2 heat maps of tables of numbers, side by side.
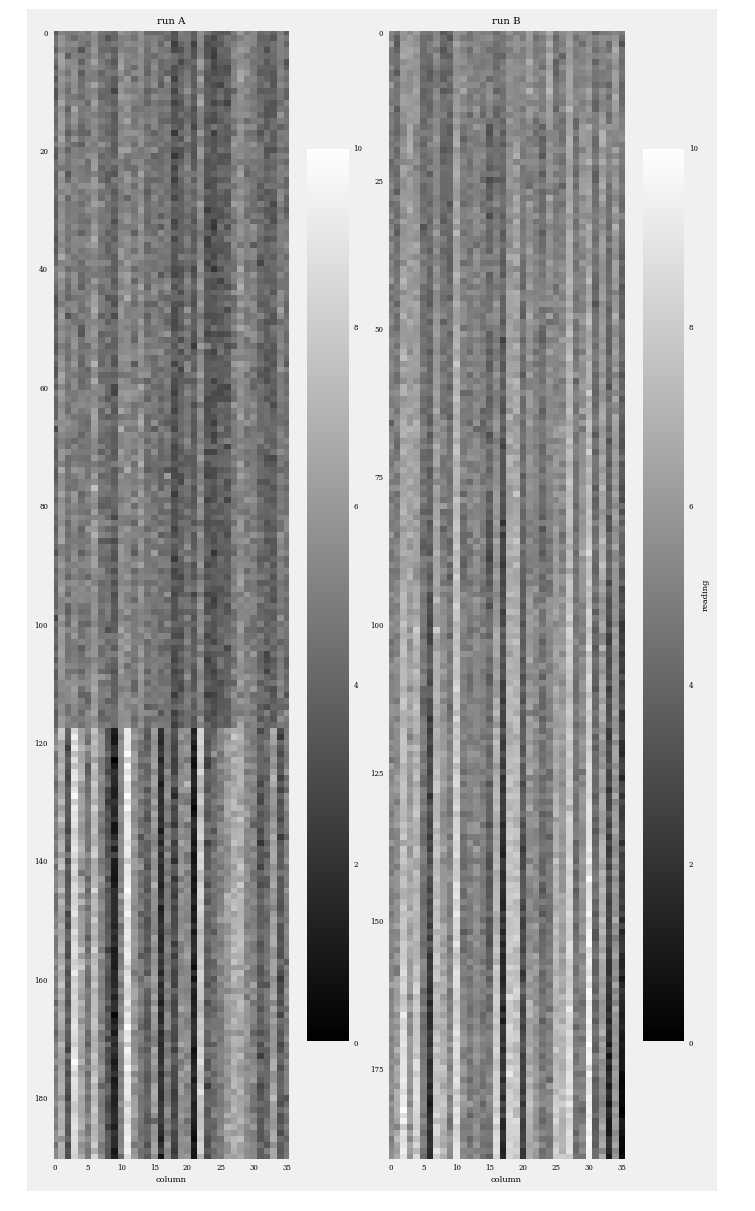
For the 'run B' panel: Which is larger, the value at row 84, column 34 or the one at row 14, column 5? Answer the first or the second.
the first
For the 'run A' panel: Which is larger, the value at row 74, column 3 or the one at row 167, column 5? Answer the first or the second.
the first
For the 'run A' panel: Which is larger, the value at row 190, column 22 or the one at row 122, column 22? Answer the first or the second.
the second
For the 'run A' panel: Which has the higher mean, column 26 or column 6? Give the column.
6
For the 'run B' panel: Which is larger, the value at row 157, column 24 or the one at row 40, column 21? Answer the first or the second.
the second
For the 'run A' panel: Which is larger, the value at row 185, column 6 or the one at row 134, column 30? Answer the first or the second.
the first
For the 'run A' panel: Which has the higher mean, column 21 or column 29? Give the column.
29
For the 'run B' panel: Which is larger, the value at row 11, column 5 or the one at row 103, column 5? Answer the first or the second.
the second
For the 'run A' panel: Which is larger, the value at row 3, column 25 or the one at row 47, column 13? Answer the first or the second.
the second
